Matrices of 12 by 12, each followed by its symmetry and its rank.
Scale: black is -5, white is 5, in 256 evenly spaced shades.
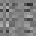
neither, rank two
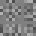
antisymmetric, rank two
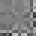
antisymmetric, rank two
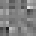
antisymmetric, rank two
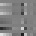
neither, rank one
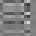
neither, rank one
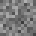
symmetric, full rank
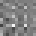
neither, rank two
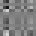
neither, rank one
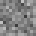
symmetric, full rank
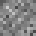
symmetric, full rank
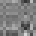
neither, rank two
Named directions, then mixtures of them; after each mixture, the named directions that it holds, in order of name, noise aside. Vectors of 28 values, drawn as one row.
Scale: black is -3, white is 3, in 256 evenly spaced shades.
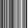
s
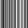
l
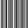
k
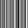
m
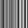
l, m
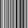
l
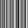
m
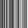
m, s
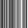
s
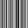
k, m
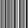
m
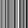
m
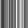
l, s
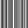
k, l
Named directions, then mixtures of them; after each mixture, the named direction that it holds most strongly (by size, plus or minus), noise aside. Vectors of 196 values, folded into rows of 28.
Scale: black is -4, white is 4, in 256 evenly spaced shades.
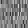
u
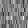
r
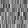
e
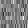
r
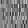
u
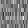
u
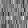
r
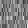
r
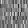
u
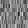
e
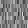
e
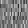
u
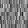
e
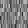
e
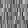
e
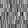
e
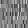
u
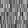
e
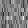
r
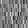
u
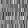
u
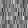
r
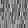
e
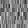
e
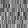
e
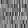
u
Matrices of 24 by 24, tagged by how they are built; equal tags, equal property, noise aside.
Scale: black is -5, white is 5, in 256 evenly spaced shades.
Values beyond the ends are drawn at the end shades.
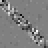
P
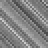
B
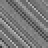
B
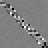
P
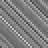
B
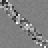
P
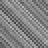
B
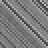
B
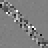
P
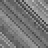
B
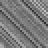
B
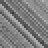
B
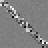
P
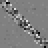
P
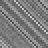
B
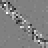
P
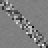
P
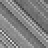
B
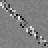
P
